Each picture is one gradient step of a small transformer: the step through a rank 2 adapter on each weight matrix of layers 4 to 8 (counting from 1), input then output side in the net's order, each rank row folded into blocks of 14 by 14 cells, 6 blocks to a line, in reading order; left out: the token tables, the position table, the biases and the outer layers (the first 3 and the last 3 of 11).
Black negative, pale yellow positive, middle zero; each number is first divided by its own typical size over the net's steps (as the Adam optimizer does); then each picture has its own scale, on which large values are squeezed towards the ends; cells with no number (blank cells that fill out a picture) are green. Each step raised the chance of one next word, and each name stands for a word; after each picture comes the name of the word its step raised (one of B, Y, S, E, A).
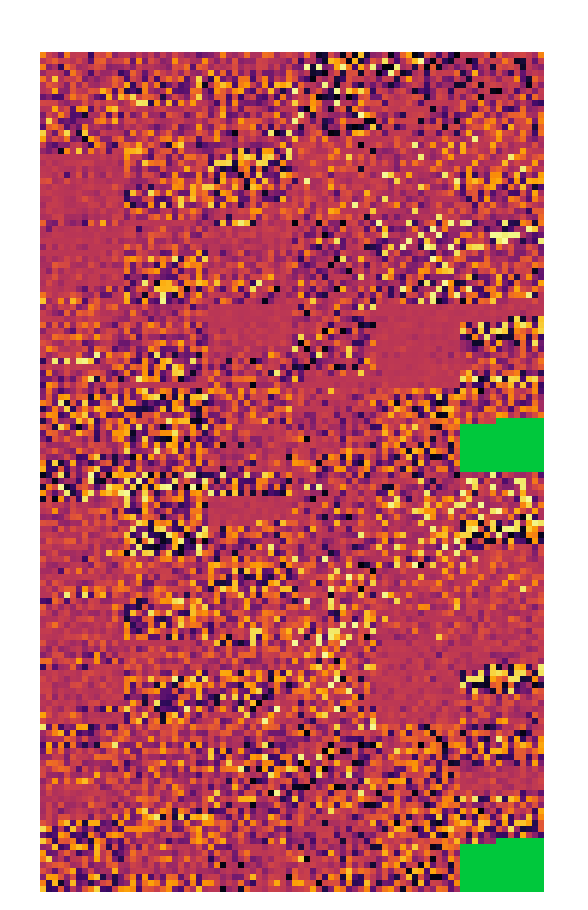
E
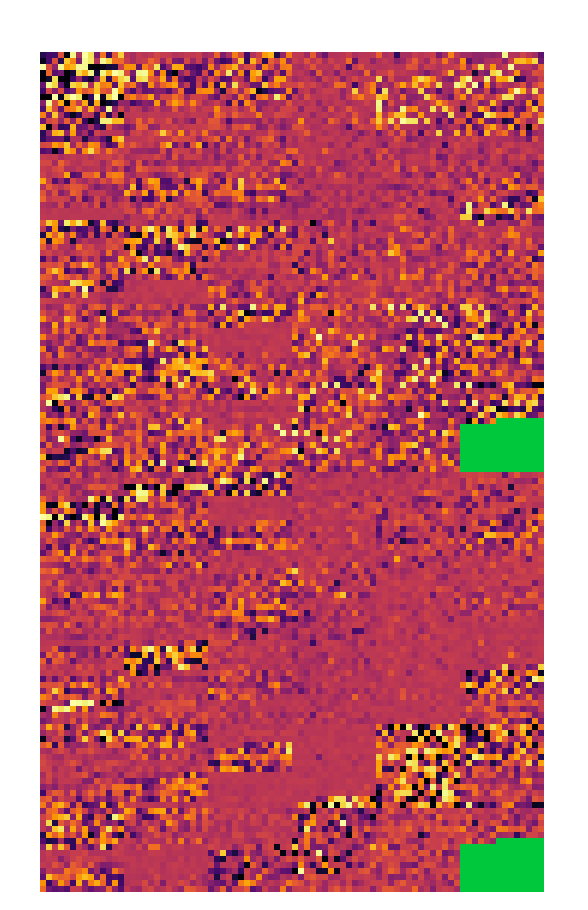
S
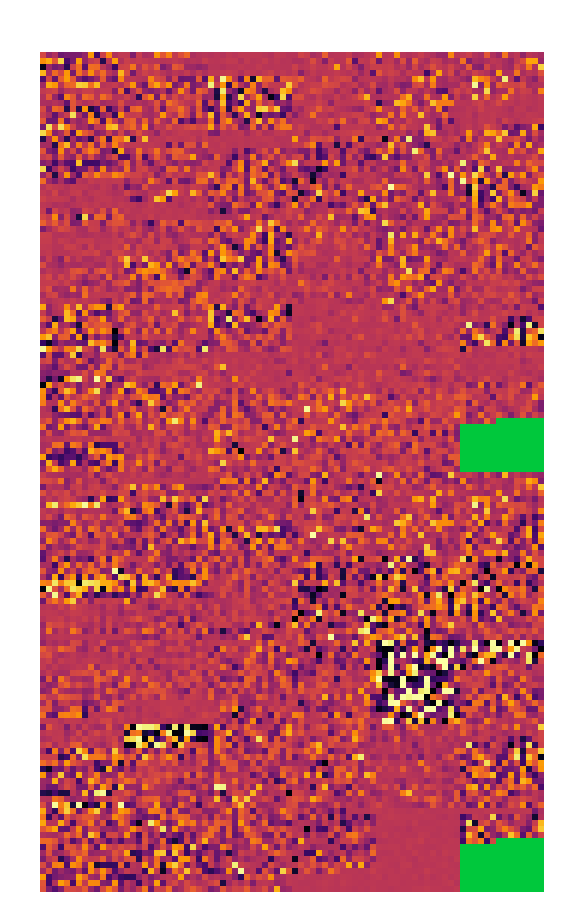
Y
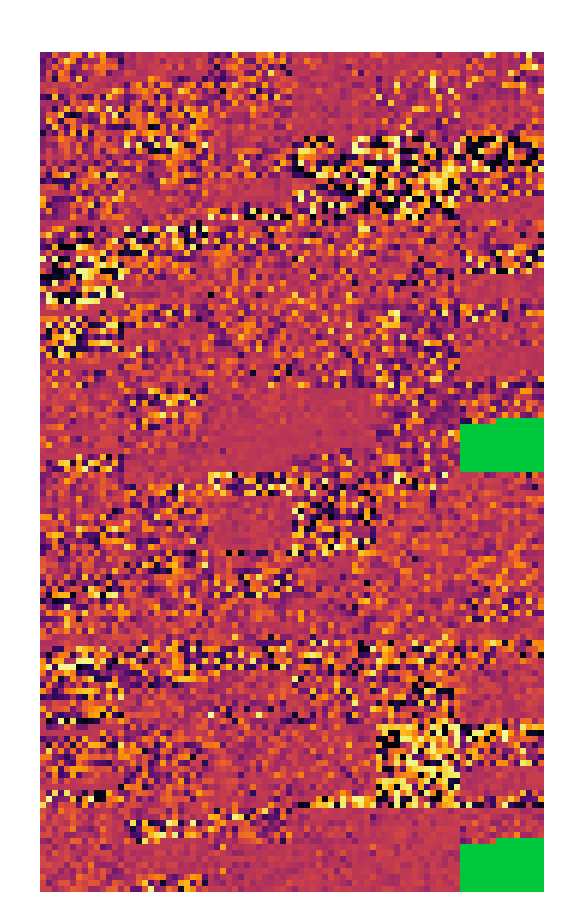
S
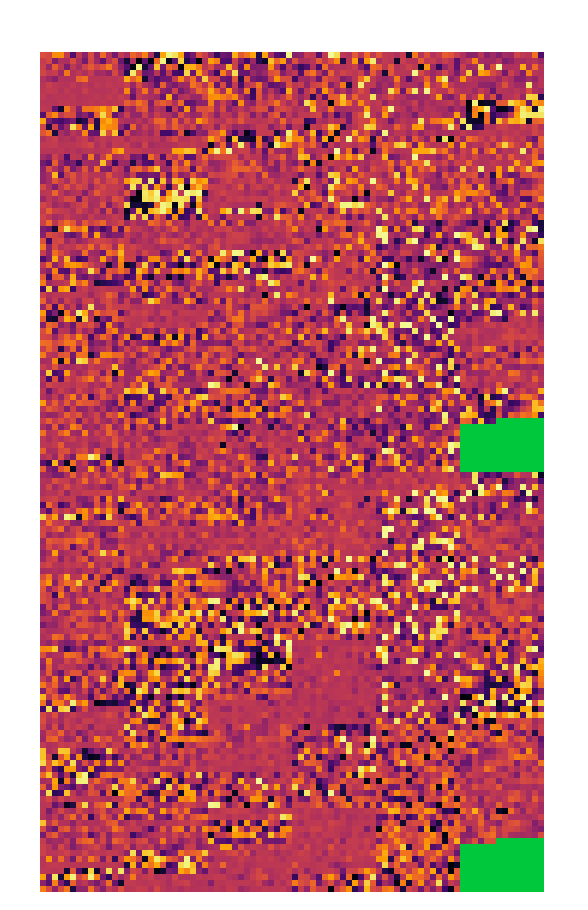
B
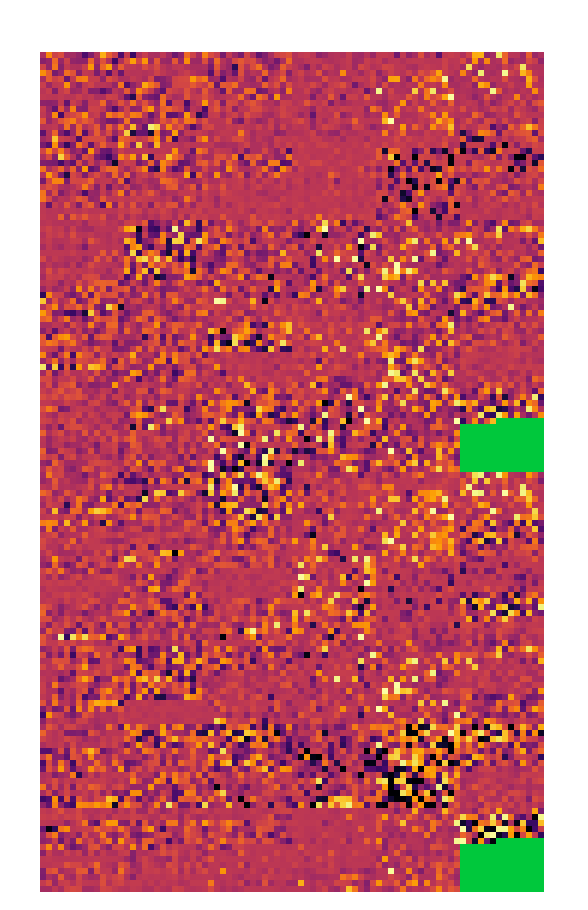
S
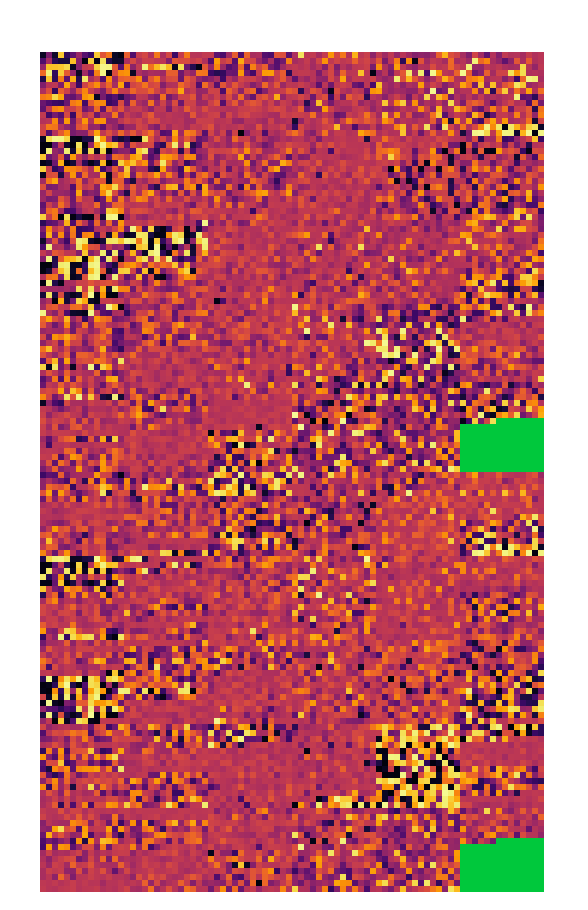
S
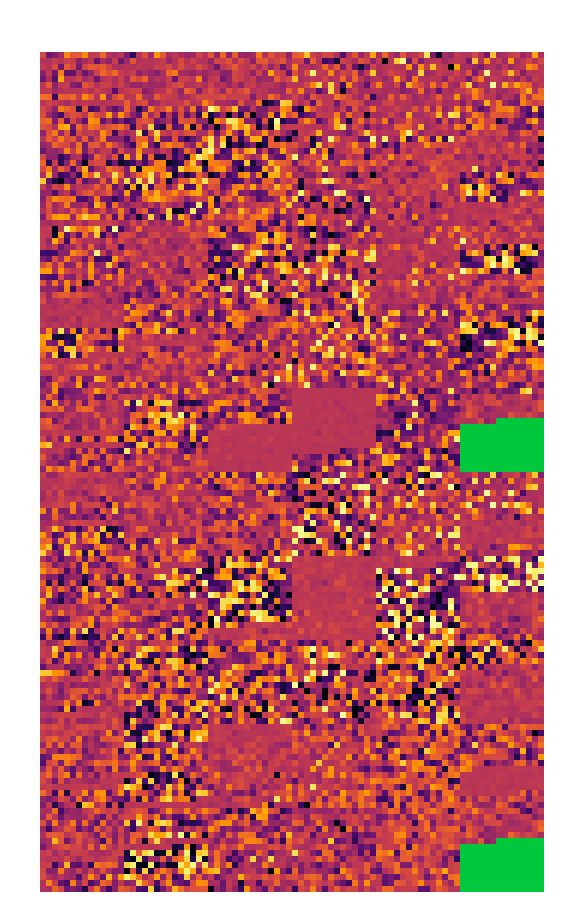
B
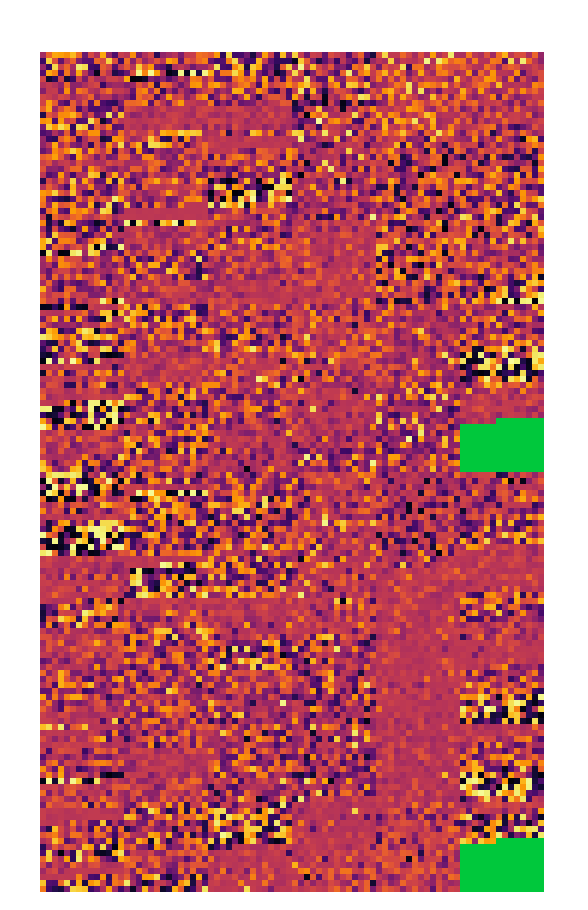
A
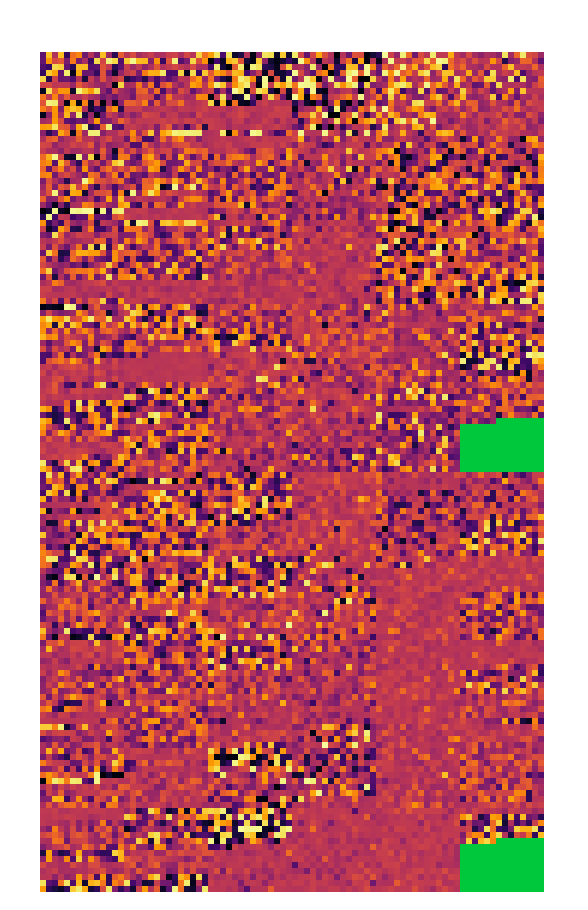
A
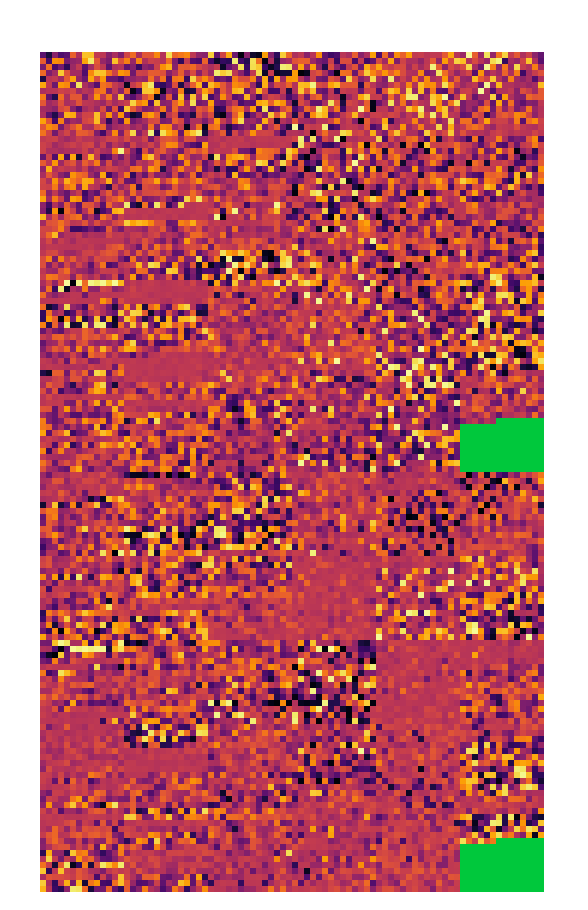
A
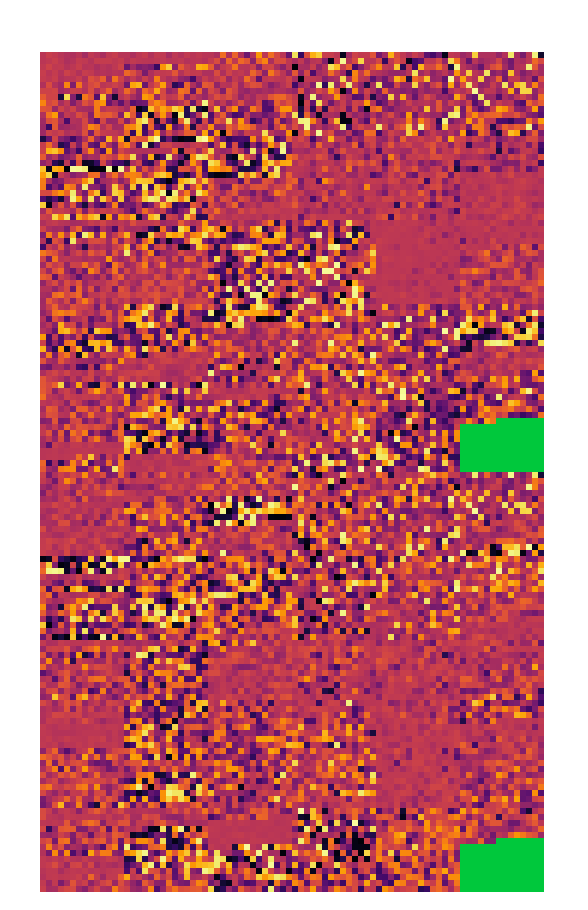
B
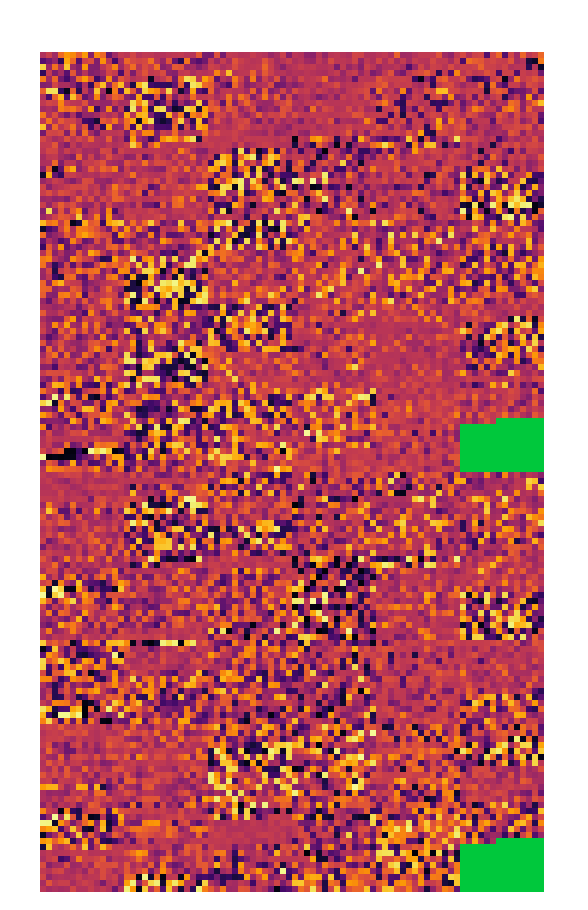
E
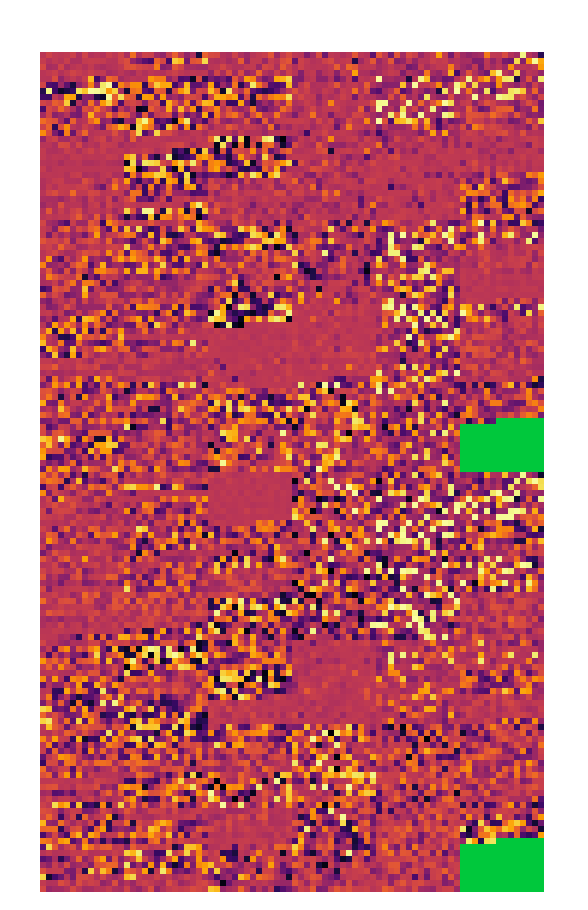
B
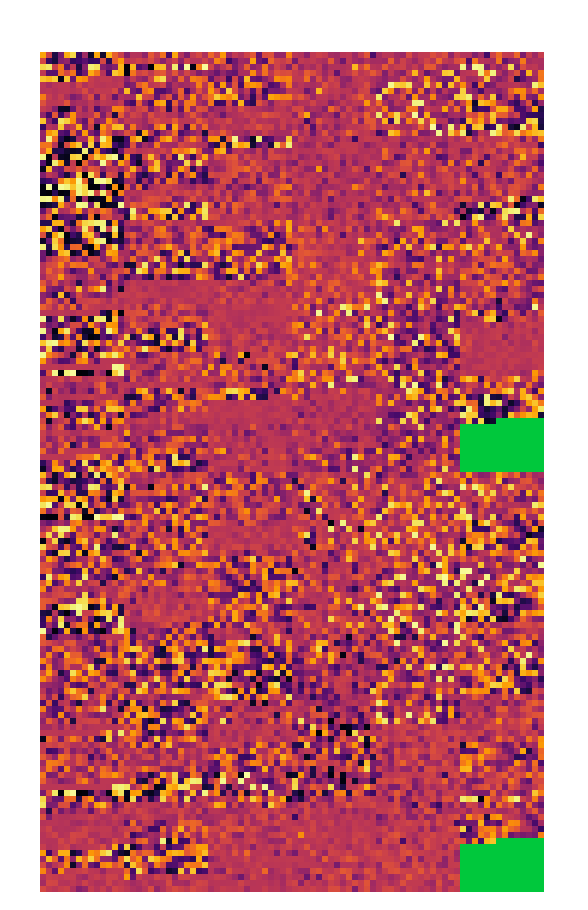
B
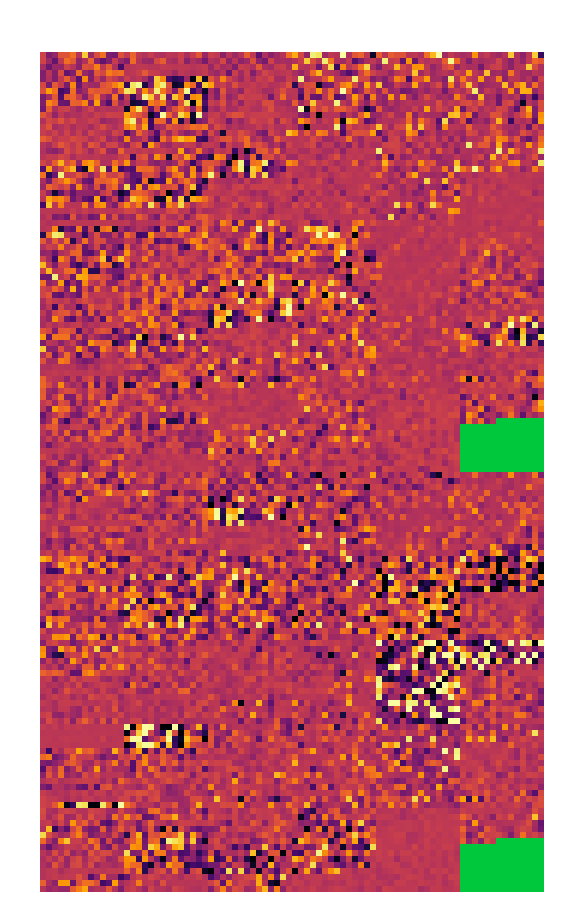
Y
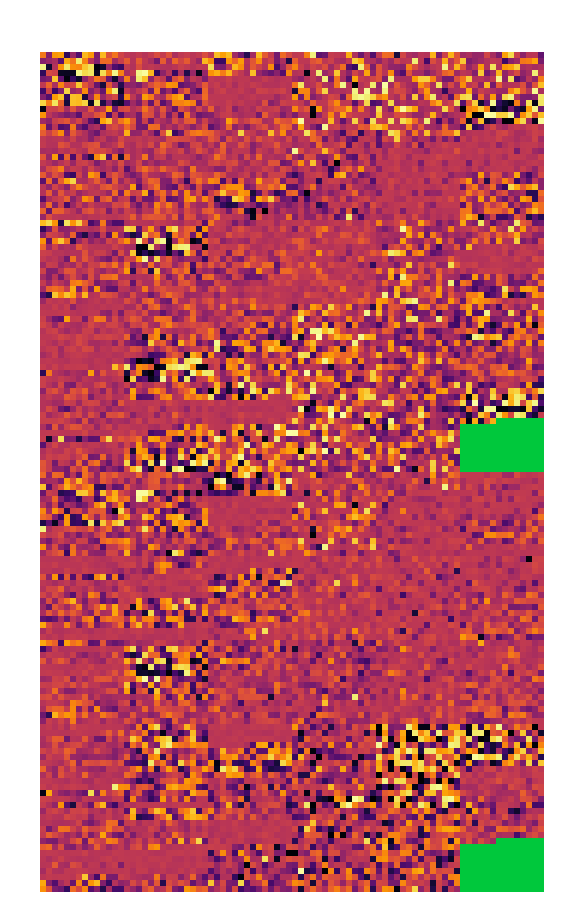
S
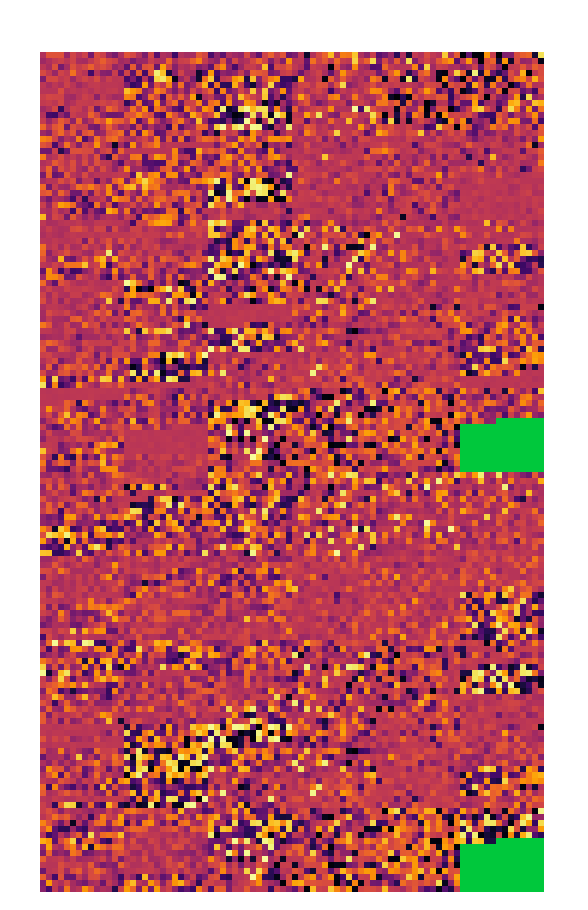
E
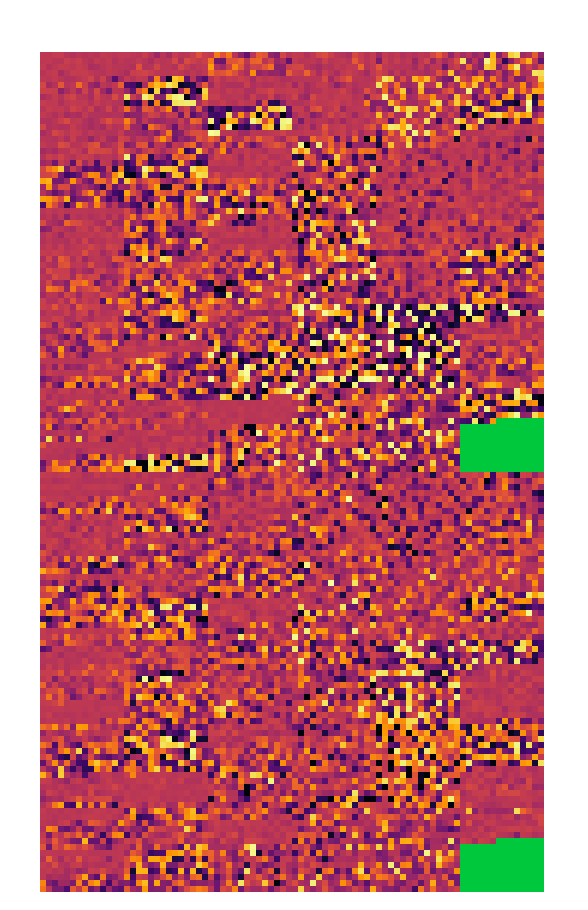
S
